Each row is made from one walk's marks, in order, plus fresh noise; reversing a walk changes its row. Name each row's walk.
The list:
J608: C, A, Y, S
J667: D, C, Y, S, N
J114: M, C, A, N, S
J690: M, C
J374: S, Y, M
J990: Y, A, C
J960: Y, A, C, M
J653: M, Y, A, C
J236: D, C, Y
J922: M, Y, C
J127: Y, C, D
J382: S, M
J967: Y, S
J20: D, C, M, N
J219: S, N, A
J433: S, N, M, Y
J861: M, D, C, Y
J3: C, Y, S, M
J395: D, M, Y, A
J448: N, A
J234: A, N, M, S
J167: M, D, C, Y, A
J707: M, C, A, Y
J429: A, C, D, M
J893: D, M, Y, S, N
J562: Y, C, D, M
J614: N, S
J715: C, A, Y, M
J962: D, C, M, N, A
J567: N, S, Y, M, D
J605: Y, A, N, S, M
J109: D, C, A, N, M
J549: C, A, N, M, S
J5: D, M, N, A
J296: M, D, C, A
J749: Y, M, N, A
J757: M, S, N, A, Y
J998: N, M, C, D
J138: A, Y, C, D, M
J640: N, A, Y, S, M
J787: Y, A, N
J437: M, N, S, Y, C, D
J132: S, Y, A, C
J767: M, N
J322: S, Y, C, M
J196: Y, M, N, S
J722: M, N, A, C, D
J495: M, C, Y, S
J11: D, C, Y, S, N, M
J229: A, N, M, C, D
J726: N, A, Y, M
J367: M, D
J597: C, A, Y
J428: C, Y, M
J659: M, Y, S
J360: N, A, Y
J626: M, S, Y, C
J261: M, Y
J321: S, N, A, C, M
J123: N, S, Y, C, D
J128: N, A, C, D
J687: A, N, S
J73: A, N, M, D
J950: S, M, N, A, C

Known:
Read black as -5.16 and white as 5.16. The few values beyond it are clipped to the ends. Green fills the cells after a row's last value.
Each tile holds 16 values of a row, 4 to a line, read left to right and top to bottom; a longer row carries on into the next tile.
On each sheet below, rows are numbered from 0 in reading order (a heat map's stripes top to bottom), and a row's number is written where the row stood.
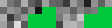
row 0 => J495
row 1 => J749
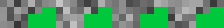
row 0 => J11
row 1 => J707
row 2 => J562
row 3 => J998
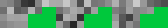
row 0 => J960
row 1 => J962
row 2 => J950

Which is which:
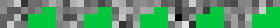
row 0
J395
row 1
J757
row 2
J549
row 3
J374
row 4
J640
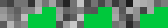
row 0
J605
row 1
J196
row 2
J123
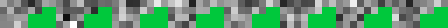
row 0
J653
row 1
J659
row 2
J597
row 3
J429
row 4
J715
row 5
J787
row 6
J5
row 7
J132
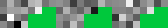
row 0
J128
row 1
J428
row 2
J73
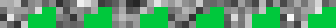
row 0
J229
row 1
J614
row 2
J990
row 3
J20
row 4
J726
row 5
J448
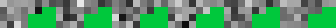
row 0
J690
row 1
J433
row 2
J322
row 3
J109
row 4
J567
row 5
J167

